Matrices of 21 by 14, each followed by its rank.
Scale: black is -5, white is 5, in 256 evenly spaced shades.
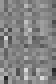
three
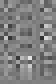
two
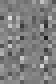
three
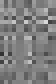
two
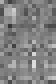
three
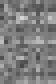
three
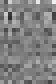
three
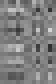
two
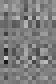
two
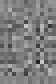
three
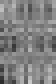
two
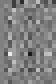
three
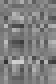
two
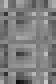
two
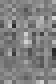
three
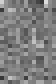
three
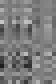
two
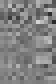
three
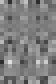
two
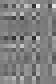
two
